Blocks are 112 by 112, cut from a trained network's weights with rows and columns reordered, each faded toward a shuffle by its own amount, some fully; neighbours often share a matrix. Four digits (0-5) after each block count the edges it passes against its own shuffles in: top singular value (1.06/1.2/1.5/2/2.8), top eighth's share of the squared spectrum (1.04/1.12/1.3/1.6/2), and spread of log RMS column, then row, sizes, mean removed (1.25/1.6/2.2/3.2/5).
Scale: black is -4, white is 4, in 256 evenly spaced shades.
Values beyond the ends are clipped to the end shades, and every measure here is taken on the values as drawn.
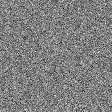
1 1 0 0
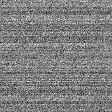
4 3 1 2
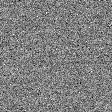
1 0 0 0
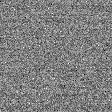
1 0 0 0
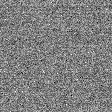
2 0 0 0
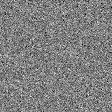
0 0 0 0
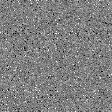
3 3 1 2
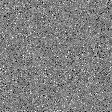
3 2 0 1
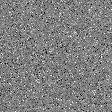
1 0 0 0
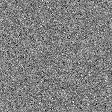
1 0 0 0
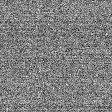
3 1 0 0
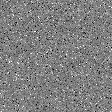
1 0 0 0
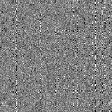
4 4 3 2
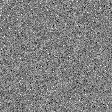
1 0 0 0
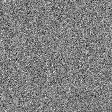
0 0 0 0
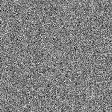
2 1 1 0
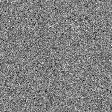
1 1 0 0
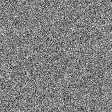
0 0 0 0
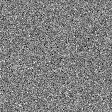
0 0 0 0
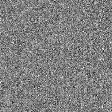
3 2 1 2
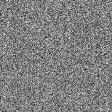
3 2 0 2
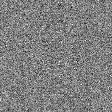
3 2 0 1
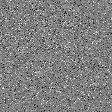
3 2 0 1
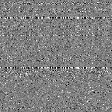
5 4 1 3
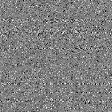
4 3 0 3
